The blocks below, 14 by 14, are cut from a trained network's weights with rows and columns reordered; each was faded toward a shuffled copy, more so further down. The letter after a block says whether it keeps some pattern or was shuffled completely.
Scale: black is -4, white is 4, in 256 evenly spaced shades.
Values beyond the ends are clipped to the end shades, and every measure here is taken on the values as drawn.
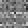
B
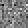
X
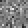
X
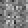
B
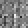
B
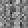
B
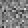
X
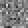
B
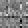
B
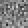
X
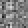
B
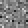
X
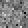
X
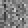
B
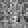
B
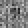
B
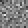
X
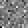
X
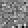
X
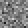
X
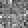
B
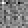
B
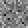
X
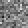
X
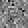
X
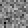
X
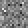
X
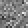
X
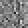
B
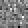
X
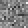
X
